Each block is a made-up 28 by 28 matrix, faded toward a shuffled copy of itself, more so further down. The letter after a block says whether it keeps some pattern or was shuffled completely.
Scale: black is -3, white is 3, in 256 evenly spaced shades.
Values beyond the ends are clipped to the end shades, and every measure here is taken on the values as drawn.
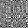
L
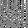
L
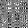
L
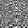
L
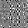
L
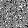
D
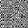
L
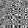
L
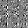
L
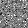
D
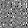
L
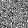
D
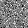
D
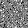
D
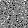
D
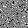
D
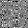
L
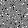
D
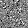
D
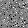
D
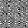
L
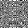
L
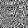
L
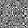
L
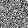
D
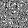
D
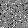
D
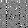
L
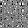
L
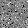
D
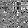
L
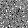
D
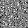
D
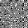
L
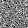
D
